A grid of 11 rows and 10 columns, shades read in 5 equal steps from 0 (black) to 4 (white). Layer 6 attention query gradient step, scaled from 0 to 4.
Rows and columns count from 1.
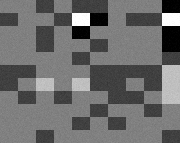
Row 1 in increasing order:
0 1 1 1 2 2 2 2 2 2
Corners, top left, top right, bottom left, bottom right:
2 0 2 1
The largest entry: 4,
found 2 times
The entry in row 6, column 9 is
1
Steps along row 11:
same down up same same same same same down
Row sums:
15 18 15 16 18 15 19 17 18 18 18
